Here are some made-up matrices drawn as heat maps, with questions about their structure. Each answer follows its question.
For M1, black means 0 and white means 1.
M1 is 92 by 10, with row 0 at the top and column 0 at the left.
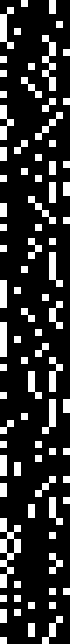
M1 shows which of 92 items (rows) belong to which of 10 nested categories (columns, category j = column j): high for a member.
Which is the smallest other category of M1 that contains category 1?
7
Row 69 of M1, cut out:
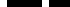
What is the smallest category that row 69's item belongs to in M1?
6
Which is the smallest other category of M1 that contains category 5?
0
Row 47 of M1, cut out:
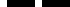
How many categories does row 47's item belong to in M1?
2
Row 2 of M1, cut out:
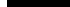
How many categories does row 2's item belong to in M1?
1
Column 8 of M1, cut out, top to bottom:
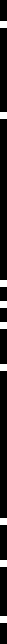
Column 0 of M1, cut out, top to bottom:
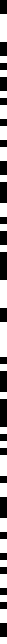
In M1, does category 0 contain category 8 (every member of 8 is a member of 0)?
yes
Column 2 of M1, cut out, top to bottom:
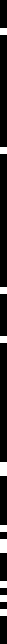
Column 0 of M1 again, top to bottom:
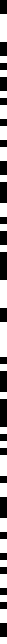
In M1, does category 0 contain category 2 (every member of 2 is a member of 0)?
yes
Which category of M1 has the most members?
0
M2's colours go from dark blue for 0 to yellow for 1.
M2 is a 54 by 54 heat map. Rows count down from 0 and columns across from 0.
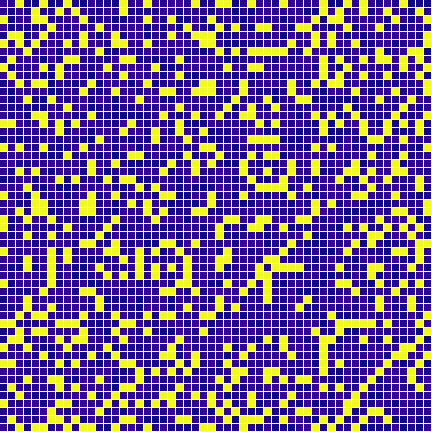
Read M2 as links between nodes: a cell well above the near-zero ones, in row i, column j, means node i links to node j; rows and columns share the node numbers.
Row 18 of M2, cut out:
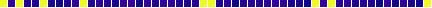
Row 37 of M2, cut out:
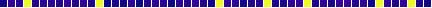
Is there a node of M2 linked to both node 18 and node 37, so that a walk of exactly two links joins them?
no
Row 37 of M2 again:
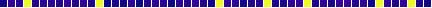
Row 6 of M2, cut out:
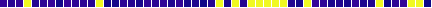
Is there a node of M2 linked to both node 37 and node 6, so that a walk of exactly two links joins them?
yes
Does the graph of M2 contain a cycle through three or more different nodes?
yes
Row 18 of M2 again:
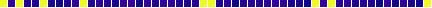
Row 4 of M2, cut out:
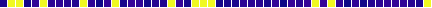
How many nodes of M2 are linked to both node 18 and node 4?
8
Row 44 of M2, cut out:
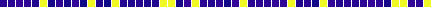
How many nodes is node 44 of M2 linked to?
12
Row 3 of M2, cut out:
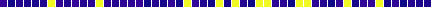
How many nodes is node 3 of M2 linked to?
11
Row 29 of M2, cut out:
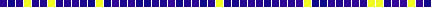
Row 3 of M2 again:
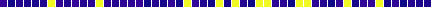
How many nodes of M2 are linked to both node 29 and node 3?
5
